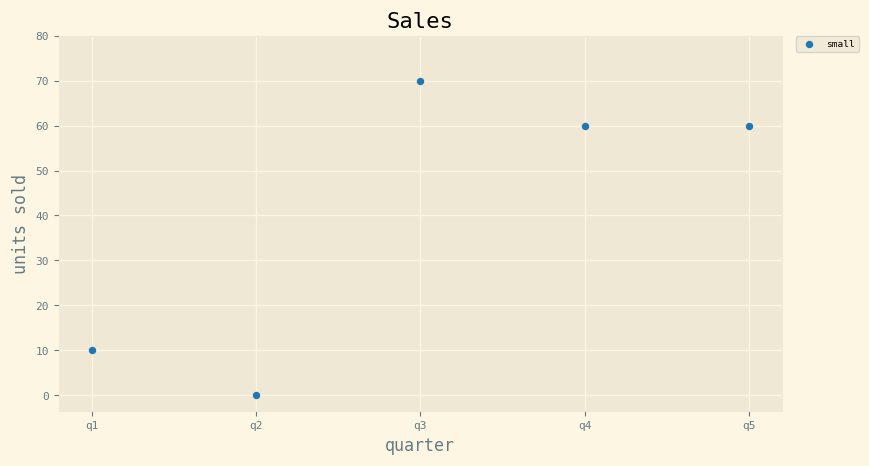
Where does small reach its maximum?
q3
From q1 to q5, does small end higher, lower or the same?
higher
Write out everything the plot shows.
Title: Sales
x-axis: quarter, ticks q1 q2 q3 q4 q5
y-axis: units sold, ticks 0 10 20 30 40 50 60 70 80
Legend: small
Values:
small: 10 0 70 60 60
